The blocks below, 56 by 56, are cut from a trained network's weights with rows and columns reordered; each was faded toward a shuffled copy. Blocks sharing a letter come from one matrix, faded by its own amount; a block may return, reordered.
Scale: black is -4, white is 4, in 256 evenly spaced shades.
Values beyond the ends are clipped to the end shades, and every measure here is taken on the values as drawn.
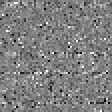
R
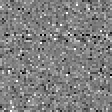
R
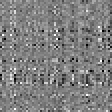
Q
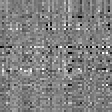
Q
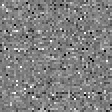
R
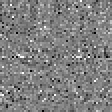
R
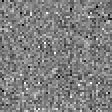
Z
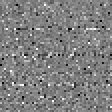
R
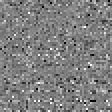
R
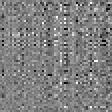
Q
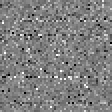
R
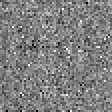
Z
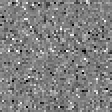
R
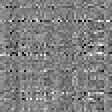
Q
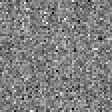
Z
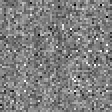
Z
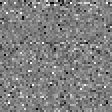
R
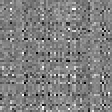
Q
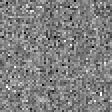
Z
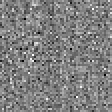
Z
